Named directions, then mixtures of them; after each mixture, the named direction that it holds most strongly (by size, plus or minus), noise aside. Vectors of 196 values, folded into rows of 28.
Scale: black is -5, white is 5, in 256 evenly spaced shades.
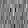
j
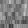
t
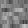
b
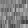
b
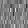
j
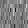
j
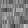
b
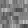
b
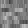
b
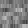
b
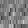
t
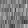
j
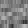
b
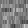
b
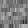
b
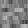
b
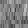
t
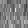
j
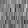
j
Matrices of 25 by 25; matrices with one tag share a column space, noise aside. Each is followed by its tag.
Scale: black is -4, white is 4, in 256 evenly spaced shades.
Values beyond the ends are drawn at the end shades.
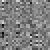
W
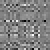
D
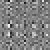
W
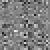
W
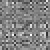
W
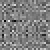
D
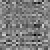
W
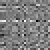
D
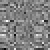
D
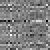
D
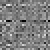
D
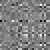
D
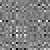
D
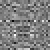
D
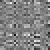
W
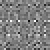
D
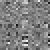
W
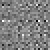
D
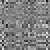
W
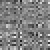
W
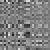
W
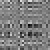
W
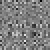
W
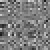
W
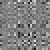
W
